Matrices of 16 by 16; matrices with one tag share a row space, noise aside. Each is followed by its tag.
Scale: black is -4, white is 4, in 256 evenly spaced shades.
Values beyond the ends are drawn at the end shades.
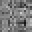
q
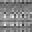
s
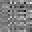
q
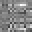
q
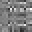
q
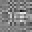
q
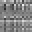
s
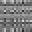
s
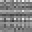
s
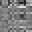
q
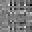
q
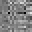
q
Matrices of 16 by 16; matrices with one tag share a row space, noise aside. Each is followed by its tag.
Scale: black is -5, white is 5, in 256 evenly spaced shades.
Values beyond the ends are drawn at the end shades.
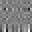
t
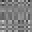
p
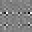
t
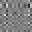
t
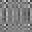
t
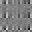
t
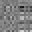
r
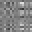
r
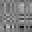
r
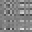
r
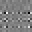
t
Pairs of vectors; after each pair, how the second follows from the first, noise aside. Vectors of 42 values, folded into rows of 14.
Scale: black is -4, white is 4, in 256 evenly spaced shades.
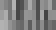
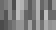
negated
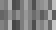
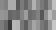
sign-scrambled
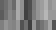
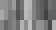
negated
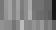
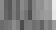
negated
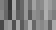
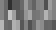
sign-scrambled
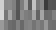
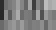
negated
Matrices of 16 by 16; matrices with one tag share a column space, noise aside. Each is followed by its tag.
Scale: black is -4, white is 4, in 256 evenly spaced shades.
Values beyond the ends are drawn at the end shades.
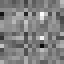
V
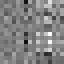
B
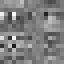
V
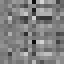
B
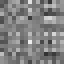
B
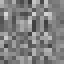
V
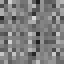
B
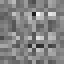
V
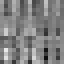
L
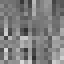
L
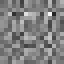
V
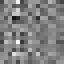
B
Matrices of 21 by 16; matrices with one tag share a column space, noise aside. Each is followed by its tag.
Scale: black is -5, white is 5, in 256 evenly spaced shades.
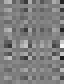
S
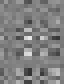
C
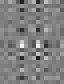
S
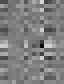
S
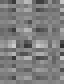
S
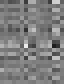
S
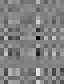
C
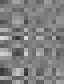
C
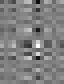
S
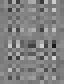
S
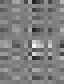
S
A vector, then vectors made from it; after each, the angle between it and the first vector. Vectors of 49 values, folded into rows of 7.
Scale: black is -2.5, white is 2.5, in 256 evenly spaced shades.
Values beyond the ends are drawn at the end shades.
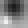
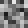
orthogonal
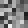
orthogonal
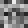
orthogonal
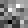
partly opposed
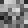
partly opposed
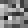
orthogonal
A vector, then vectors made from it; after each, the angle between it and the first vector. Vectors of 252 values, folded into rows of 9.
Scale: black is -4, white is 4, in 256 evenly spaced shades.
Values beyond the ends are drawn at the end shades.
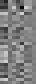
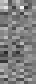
nearly opposite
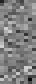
orthogonal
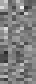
nearly opposite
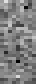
partly opposed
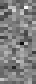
partly aligned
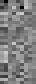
nearly parallel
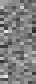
partly opposed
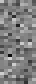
orthogonal
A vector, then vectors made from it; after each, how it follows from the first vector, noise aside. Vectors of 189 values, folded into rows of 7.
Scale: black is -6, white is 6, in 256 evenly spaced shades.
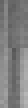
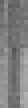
copied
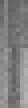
copied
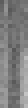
copied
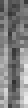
scaled up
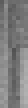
copied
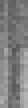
copied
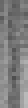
copied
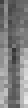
scaled up
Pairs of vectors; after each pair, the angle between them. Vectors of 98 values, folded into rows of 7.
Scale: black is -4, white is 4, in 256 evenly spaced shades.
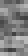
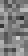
partly aligned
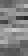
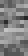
nearly parallel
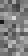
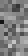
nearly parallel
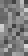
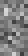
orthogonal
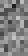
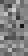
partly opposed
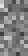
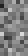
nearly opposite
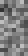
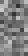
partly opposed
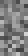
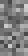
partly opposed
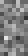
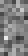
nearly parallel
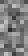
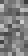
partly aligned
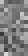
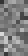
nearly opposite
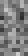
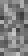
nearly parallel
